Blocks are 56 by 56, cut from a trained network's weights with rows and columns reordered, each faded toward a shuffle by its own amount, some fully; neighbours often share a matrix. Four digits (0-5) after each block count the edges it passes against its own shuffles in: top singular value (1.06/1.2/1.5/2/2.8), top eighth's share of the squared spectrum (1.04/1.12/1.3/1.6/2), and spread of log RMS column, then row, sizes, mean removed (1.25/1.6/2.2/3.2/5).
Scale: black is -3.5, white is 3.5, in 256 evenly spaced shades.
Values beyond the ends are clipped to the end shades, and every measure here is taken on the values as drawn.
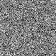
2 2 0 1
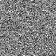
2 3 1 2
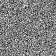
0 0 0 0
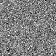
2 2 0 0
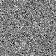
1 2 0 0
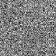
3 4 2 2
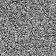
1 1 0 0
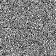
0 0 0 0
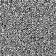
2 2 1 0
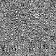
3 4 2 1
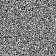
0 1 0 0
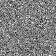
1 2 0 0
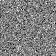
0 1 0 0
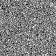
0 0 0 0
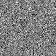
0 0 0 0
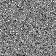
0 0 0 0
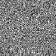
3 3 1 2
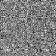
3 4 1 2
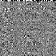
3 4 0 2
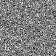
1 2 0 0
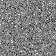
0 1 0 0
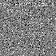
2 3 1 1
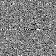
2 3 0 1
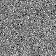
0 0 0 0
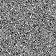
0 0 0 0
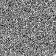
1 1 0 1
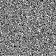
1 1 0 0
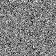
1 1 0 0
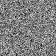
1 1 0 0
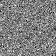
0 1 0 0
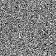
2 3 1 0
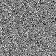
1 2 0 0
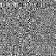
3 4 2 2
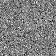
1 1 0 0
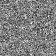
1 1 0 0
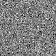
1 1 0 0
